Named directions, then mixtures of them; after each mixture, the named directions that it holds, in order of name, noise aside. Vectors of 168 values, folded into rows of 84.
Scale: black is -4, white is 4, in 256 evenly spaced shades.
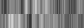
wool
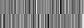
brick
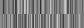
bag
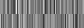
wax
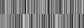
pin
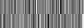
brick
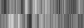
wool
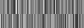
wax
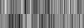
pin, wool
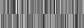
wax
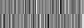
brick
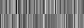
wax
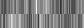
brick, wool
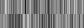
pin, wool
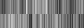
pin, wool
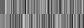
pin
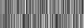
pin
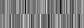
brick, pin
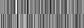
bag, wax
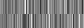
bag, pin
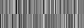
wax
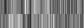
pin, wool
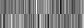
brick, wool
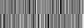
brick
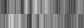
wool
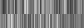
bag, wool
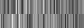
wax, wool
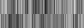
wax, wool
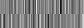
brick
